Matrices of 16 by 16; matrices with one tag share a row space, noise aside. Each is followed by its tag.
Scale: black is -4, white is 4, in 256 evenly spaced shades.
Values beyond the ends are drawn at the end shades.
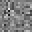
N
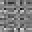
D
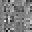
N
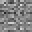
D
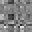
D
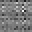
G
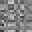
D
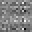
G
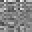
D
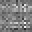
G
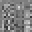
N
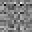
D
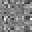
N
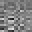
D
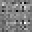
G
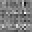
G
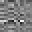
D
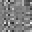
N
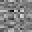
D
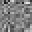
N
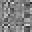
N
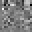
N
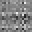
G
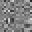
N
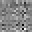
G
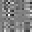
N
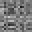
D
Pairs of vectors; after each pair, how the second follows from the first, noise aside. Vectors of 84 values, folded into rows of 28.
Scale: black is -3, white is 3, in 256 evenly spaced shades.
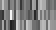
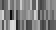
negated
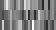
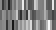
reversed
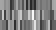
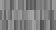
shrunk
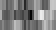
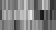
negated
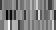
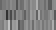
shrunk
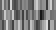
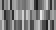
negated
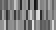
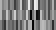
negated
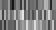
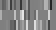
partly zeroed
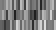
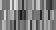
reversed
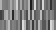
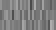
shrunk
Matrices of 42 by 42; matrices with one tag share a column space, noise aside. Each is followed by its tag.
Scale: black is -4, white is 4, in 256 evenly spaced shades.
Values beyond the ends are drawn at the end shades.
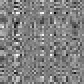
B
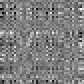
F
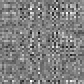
F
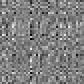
B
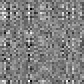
F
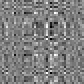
B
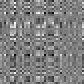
B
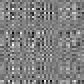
F
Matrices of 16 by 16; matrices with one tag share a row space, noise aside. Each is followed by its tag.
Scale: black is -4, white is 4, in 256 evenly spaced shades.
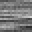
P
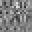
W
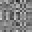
W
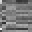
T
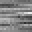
P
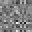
W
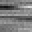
P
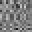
W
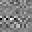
W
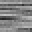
P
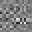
W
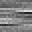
P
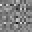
W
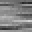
P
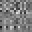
W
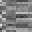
T
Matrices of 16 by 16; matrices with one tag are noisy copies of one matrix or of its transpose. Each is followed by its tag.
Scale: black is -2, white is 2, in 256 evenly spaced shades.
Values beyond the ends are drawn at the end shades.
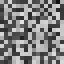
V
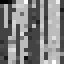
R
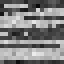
R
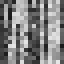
R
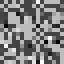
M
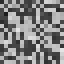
M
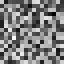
V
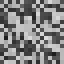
M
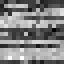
R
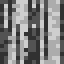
R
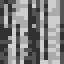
R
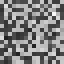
V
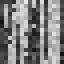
R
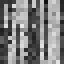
R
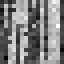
R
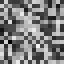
M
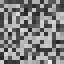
V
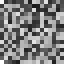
V
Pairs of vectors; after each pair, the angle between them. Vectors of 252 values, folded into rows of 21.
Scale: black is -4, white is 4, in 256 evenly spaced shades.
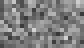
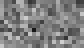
nearly opposite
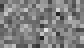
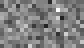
partly aligned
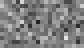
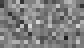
nearly opposite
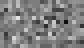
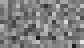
partly opposed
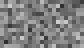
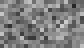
partly aligned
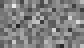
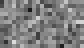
partly aligned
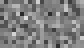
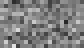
orthogonal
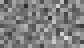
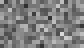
nearly parallel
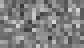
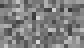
partly opposed
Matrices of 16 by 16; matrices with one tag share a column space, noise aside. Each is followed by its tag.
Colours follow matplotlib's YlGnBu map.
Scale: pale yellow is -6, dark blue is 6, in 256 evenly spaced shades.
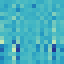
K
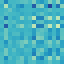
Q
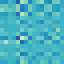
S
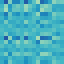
S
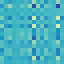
Q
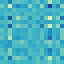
Q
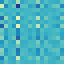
Q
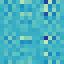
S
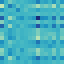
Q
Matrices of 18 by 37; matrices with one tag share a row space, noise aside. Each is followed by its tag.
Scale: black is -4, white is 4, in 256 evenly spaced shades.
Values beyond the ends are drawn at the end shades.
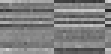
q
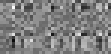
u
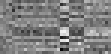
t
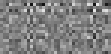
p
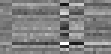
t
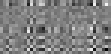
p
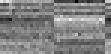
q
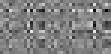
p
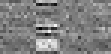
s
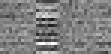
s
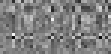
u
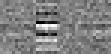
s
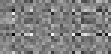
u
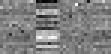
s
